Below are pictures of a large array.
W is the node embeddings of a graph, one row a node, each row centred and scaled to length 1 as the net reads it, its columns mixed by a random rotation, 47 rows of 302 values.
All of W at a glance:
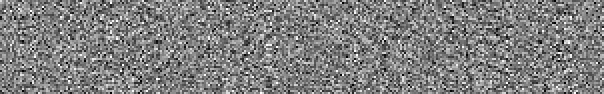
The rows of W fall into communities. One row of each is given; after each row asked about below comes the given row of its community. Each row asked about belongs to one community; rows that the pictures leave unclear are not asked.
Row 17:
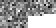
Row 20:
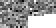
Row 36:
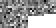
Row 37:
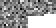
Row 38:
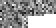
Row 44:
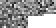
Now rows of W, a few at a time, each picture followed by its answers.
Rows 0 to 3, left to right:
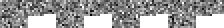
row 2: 44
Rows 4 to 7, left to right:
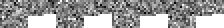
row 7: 38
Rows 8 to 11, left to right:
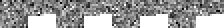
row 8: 20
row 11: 17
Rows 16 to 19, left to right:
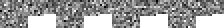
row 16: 20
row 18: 36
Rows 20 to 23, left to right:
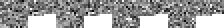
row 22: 37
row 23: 38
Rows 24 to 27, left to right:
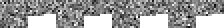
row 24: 37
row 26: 44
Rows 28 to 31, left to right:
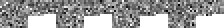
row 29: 36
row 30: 37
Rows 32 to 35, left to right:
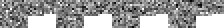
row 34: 20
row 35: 20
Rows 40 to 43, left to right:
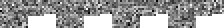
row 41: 38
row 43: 17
